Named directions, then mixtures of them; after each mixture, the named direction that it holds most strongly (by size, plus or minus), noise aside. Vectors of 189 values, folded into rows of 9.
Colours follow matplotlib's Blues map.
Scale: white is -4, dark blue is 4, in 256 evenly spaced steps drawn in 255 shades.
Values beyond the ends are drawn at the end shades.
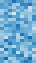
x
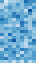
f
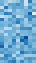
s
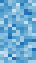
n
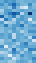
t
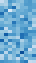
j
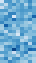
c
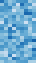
n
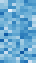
j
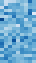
s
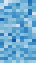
f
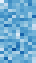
c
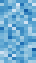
n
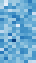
f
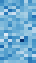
j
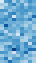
c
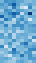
t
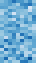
x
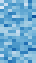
c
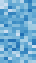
c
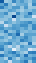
c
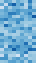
c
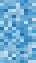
n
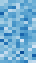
j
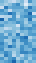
s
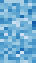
j
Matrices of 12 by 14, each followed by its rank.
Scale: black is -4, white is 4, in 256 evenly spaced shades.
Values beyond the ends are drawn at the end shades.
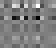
one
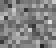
full rank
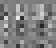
two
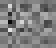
two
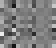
two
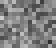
full rank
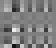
one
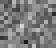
full rank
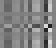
one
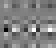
one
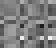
two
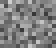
full rank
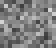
full rank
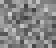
full rank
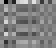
one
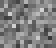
full rank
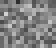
full rank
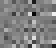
two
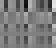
one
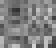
two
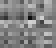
two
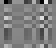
one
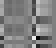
one
